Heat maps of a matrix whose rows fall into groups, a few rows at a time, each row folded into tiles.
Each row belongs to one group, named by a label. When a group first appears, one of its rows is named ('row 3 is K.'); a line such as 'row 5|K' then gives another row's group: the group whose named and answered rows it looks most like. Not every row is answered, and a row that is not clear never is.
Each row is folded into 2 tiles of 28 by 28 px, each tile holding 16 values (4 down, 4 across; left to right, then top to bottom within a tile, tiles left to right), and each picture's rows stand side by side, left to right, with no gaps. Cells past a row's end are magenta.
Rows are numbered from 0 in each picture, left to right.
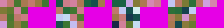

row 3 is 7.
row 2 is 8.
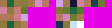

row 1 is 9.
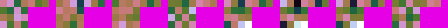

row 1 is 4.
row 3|8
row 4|9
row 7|8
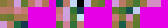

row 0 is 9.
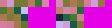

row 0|7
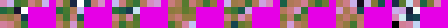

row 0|7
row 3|9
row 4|7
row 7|8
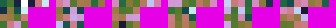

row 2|7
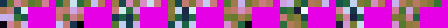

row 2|8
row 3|8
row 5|7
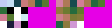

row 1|9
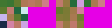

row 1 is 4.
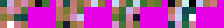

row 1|7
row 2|4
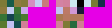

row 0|8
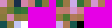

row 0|9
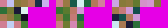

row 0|7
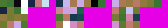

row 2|4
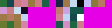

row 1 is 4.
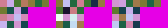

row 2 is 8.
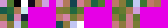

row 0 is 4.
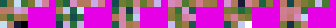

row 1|8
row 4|9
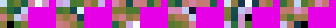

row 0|7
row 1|7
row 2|9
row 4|4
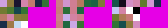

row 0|9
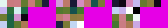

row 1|9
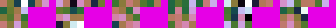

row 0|4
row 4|4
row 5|7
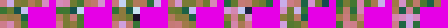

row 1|7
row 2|7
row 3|7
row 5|4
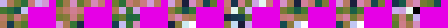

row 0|7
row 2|8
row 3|9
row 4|8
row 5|9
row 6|9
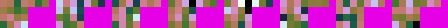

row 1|4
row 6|8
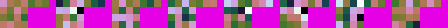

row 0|4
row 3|8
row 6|4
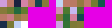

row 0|9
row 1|4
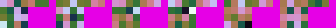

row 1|8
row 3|7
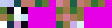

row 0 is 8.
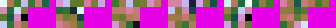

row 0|4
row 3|4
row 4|4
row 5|9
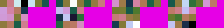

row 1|8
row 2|9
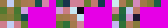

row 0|7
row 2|4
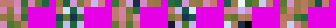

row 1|8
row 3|8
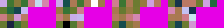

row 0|7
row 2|7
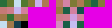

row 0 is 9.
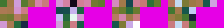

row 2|9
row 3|7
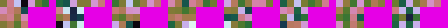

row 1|8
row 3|9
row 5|8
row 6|4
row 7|8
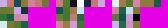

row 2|4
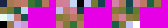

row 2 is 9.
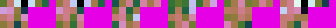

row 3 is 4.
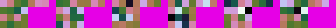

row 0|7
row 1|8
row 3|8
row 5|7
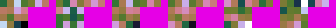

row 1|8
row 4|9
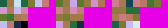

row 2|9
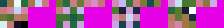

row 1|8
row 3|7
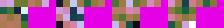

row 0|7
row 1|8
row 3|9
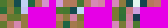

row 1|7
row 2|4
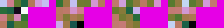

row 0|7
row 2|7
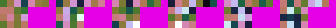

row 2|9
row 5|8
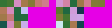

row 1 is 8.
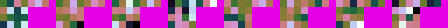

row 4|8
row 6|9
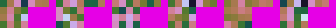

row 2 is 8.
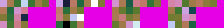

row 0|4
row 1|7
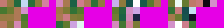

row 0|4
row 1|9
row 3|7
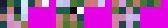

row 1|7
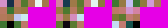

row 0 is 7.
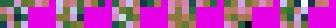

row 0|8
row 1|4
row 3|4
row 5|4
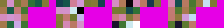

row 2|9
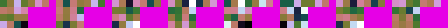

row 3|4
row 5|8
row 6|9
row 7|7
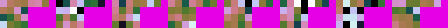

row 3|9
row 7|7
